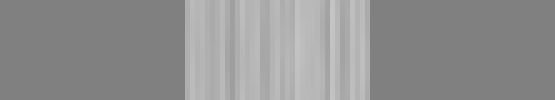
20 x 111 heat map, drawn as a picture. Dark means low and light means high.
The table splits into one row of 3 panels. Panel 1,1: middling, flat. Panel 1,2: high, streaked downward, faint in contrast. Panel 1,3: middling, flat.
